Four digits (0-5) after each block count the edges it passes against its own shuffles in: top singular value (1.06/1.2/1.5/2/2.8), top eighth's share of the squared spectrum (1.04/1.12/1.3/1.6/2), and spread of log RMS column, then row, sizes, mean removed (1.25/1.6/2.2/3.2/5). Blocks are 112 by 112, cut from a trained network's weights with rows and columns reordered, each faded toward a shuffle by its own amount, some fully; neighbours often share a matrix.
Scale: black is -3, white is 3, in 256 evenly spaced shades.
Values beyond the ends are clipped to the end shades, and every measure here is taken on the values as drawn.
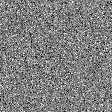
0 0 0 0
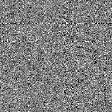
4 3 3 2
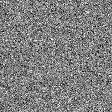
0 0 0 0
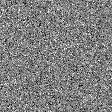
0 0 0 0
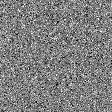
0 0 0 0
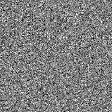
3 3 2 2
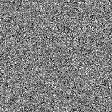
3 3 1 1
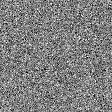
0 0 0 0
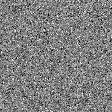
2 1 1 0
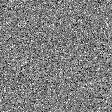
1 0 0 0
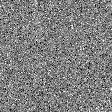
1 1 0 0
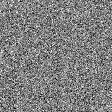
1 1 0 0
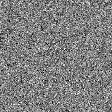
2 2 0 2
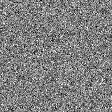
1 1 0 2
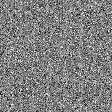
1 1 0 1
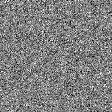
2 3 1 2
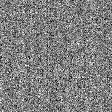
2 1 0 1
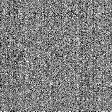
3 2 0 2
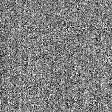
2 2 0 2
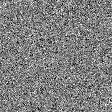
1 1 0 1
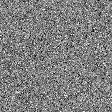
1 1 0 1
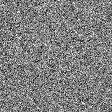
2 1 0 0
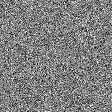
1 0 0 0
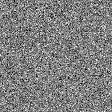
1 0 0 0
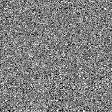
2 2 0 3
